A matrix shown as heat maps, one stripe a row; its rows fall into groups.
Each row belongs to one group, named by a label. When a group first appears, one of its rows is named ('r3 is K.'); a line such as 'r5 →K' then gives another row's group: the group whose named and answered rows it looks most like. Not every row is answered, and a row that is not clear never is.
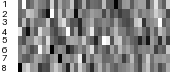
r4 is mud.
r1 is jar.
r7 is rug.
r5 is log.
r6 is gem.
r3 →mud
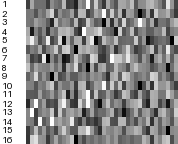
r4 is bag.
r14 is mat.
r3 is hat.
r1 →rug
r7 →log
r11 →rug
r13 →jar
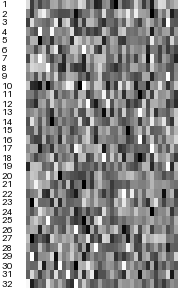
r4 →mat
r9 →mud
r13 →hat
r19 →mud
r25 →gem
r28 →bag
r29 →jar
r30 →rug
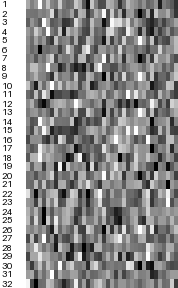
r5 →hat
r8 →gem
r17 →mat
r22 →mud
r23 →mud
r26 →hat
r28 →gem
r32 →mud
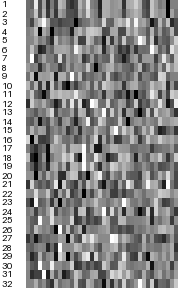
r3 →mat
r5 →hat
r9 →jar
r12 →jar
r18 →bag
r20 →mud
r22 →gem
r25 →mat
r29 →rug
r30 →mat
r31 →log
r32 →hat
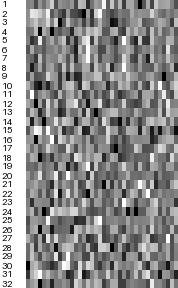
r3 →gem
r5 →rug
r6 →rug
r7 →rug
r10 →bag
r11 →jar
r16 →jar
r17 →gem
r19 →rug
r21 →hat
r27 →mud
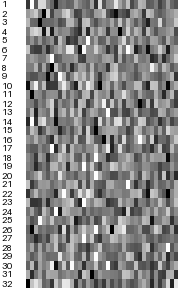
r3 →bag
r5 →rug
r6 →bag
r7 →jar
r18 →bag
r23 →bag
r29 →bag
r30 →jar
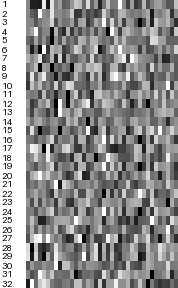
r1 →log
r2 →mat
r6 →log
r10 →mud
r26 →mud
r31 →mat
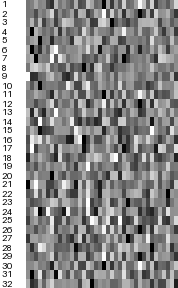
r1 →hat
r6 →log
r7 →jar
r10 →bag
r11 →hat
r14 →mat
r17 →jar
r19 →rug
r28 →mat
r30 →hat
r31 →rug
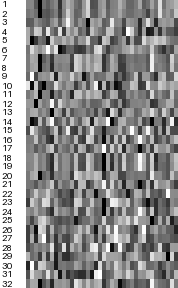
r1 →bag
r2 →bag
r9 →jar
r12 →jar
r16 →hat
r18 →hat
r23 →log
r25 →mat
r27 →log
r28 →jar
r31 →gem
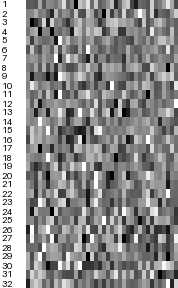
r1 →rug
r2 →hat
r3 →log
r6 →rug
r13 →jar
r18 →gem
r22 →mud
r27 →jar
